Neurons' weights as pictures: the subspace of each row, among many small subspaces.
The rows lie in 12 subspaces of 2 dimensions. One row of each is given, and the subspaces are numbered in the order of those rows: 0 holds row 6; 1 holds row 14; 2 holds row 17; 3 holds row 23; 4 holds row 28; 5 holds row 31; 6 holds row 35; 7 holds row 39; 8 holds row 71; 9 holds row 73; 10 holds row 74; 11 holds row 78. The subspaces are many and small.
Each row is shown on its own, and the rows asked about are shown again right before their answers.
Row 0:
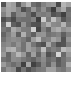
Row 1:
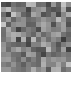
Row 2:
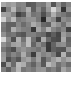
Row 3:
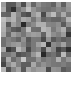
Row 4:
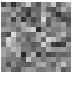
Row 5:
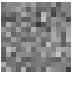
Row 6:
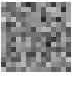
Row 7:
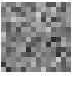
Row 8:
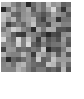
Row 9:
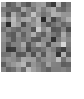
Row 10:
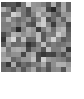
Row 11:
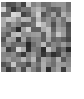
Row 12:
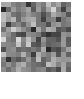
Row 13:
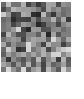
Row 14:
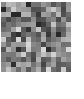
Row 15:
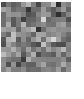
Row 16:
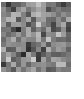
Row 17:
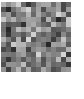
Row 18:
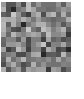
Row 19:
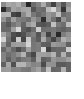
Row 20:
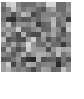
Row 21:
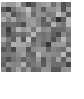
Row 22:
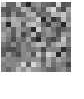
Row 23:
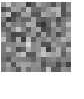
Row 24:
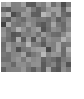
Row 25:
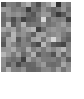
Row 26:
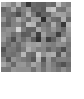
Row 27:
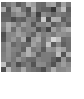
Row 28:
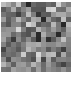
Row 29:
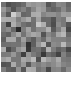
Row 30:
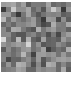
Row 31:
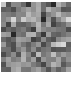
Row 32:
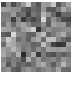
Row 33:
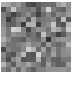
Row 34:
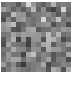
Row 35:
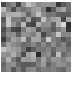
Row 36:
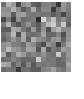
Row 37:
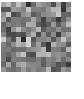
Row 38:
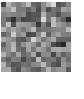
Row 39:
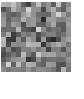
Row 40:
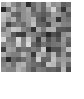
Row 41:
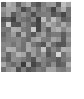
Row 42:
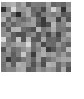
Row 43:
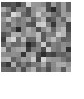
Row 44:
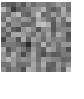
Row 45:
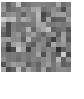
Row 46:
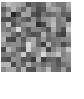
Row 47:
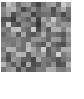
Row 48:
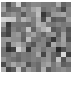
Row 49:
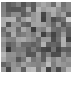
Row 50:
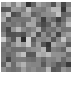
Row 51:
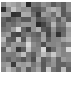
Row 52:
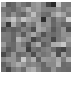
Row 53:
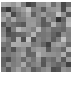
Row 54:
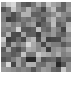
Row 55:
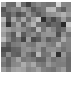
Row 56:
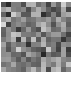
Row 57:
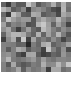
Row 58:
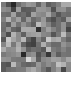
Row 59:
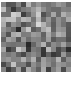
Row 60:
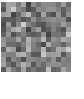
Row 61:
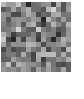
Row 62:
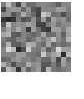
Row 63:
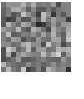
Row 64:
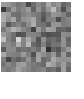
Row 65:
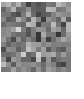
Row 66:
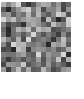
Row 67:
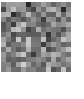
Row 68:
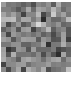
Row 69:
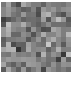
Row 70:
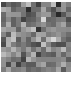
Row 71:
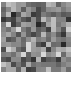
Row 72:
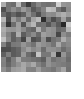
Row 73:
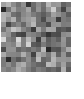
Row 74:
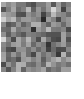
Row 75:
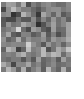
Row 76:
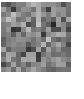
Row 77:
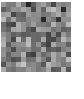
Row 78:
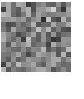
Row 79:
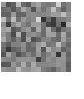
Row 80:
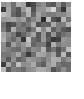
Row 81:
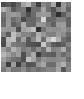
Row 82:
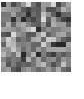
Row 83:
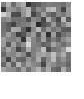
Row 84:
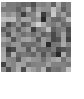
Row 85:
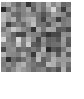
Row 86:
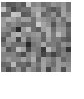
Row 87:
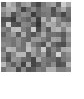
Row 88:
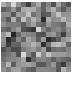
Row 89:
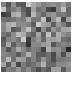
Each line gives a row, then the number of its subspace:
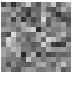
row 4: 5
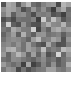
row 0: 4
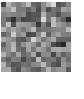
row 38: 5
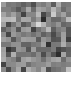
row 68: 10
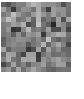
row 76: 6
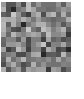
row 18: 0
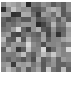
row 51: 1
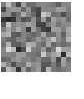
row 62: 3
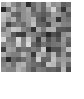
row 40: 9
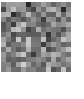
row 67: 0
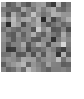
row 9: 8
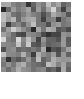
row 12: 9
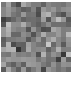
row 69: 2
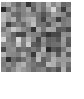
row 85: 9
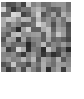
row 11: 1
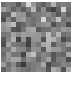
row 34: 0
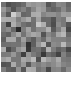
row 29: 8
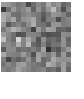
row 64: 9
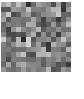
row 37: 3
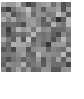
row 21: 2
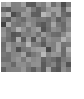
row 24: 2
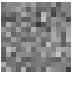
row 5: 10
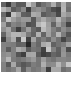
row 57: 3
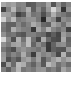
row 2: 10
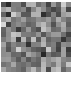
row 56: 2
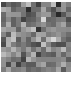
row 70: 7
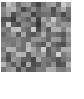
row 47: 4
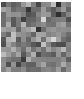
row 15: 7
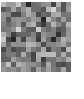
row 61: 8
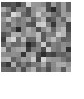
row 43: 8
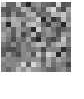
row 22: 4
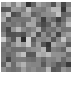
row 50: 3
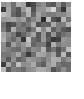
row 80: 11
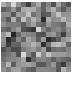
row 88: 5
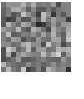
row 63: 10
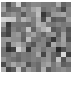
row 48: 3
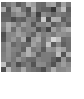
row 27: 11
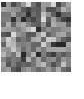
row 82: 5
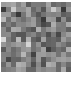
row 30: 10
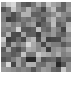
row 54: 7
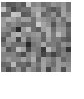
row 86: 1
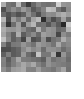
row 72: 6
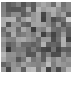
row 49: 9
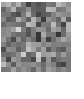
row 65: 4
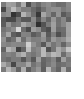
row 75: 1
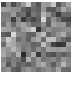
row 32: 5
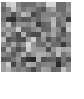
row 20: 7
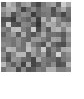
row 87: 4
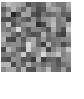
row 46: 8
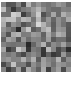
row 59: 1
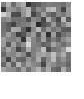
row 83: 11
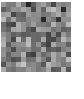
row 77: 0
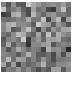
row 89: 11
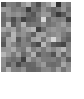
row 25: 7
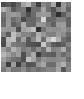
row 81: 7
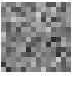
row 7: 11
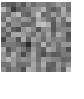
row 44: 10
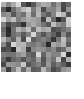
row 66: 2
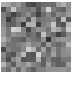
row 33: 6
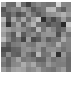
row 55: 6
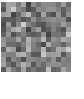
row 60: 0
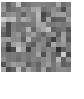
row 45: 3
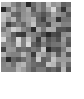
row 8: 9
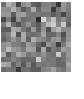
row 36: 6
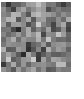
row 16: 4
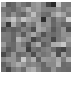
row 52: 7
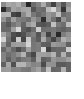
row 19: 1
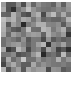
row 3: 0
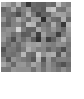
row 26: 4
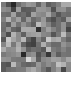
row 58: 5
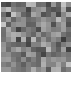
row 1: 2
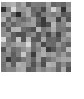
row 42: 10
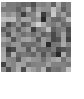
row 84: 10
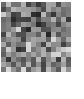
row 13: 11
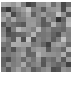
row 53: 2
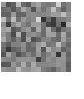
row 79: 6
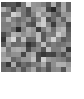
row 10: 8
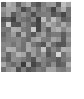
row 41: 4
